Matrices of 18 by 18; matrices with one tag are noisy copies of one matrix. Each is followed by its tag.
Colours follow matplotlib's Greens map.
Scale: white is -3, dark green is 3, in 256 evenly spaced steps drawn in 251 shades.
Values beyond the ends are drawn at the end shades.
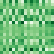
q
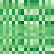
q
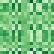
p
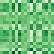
p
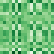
p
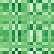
p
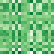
p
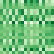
q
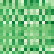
q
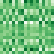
q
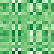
p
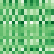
q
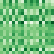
q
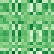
p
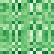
p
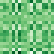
p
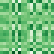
p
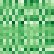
q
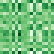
p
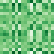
p
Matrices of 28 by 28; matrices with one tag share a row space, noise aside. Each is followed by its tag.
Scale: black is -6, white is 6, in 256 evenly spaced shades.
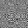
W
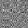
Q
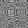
W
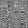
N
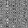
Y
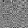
Q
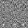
Q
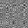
Y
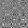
Q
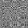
Q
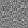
Q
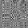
Q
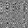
Y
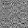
Q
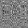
Q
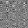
Y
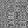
W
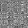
N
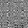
N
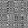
N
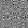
Q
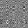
Y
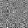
Y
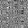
N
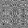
Q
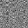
Y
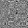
W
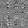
N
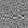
Q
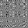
Y
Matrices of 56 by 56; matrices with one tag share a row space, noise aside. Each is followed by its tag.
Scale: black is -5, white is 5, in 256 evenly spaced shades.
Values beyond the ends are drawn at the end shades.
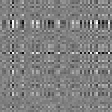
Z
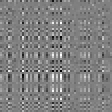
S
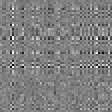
Z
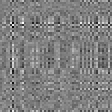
Z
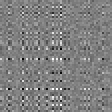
S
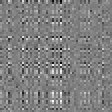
S
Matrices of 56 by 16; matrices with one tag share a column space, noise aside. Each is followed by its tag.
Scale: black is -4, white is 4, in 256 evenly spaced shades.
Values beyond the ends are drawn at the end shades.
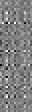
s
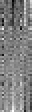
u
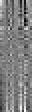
u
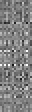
s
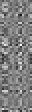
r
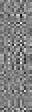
r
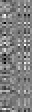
r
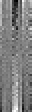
u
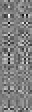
r
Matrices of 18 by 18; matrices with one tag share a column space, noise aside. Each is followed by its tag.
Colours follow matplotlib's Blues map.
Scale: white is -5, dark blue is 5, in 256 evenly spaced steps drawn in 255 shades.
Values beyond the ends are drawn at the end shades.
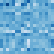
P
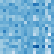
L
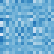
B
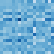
B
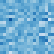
B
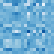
P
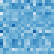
P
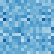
B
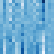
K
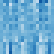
K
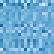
P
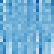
K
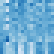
K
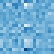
P
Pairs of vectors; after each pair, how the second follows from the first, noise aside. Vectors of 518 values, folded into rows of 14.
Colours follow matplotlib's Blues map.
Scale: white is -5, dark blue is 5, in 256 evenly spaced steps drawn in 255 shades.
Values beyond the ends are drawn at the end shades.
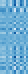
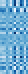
scaled up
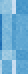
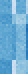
reversed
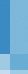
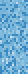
shuffled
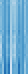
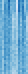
reversed
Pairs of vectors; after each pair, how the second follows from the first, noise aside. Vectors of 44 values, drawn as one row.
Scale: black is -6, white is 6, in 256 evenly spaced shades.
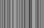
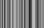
scaled up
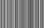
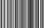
scaled up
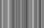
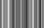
scaled up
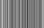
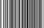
scaled up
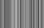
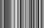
scaled up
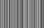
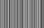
copied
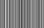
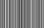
copied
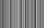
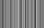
copied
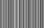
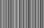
copied
